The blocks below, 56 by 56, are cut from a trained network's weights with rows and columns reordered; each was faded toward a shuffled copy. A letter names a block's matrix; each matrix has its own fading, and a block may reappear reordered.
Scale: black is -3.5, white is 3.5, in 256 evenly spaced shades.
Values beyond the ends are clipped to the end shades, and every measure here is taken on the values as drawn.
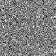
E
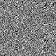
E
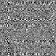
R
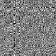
R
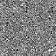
E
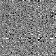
E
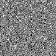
E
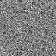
E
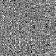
E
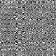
R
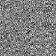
E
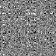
E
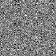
E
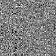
E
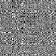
R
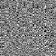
R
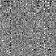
E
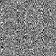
E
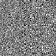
E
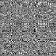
R
